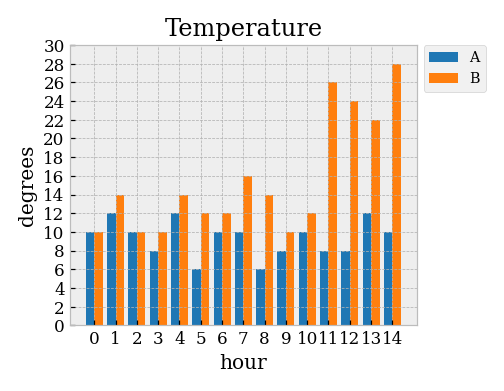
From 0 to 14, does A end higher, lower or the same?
the same
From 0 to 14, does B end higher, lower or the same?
higher
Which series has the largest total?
B
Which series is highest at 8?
B
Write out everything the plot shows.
Title: Temperature
x-axis: hour, ticks 0 1 2 3 4 5 6 7 8 9 10 11 12 13 14
y-axis: degrees, ticks 0 2 4 6 8 10 12 14 16 18 20 22 24 26 28 30
Legend: A, B
Values:
A: 10 12 10 8 12 6 10 10 6 8 10 8 8 12 10
B: 10 14 10 10 14 12 12 16 14 10 12 26 24 22 28
